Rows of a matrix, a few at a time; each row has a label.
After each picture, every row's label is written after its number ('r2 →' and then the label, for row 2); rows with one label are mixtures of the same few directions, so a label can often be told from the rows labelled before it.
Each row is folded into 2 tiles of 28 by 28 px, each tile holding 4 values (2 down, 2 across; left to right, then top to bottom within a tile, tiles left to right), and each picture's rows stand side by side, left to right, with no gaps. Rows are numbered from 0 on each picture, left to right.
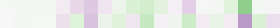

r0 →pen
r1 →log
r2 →log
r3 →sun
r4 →sun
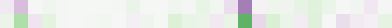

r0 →sun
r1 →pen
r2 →sun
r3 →pen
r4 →sun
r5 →log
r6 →pen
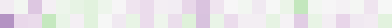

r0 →pen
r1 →log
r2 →log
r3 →log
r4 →pen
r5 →sun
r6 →pen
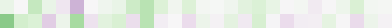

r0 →pen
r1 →sun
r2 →log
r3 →sun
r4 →log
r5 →pen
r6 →sun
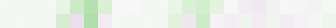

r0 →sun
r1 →log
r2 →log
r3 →log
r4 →log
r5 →pen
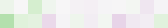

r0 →pen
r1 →log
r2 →pen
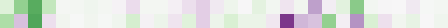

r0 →log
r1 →log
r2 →sun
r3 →log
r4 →pen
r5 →pen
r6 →sun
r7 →sun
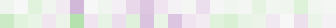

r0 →pen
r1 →sun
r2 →log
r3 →pen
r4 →pen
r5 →sun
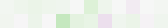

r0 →log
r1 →pen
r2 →sun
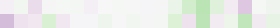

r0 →pen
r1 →pen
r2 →log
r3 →log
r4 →sun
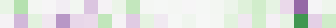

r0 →sun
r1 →pen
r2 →sun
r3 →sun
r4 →log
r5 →sun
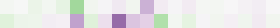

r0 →pen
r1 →sun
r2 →pen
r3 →sun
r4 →log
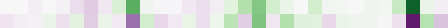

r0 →pen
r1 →log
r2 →sun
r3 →log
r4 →log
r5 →pen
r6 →pen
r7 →sun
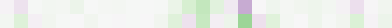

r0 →sun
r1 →sun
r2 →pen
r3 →log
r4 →sun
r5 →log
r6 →sun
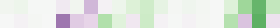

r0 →sun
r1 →pen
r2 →log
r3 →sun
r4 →log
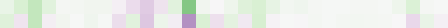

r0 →log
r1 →log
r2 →log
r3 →sun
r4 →log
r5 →sun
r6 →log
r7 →sun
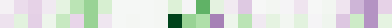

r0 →log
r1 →log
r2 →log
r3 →pen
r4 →sun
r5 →sun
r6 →log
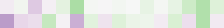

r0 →pen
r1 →sun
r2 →pen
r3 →log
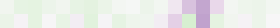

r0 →log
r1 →log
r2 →pen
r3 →log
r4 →log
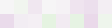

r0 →pen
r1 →log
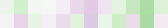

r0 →sun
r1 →log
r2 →log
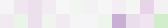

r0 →log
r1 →pen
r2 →pen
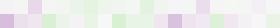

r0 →pen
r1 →log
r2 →pen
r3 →pen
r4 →pen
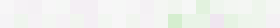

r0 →log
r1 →log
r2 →log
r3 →pen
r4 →pen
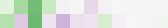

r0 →log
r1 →pen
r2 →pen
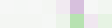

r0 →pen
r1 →sun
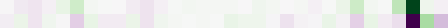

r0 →log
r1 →sun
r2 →log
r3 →sun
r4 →pen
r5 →pen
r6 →sun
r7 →sun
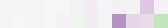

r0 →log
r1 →log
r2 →pen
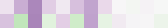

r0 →log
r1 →log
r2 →pen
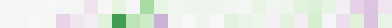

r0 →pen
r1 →pen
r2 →pen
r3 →log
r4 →pen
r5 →log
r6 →log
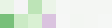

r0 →pen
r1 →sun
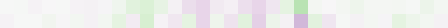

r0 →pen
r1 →log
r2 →log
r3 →log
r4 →log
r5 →sun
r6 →sun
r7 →pen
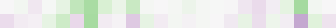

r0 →pen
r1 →log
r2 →sun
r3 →sun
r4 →log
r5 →sun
